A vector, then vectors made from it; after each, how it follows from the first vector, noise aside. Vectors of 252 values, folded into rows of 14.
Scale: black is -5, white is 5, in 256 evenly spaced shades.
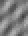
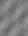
shrunk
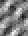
scaled up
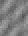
shrunk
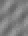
shrunk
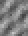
copied
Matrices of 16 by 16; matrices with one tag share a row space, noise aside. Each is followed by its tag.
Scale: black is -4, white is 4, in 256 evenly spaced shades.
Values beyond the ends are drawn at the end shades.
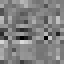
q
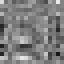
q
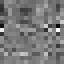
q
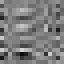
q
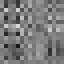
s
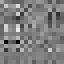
s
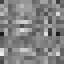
q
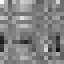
q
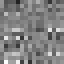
s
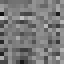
q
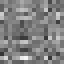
q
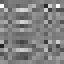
q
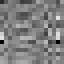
q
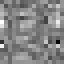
q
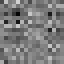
s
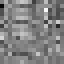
q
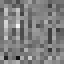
s
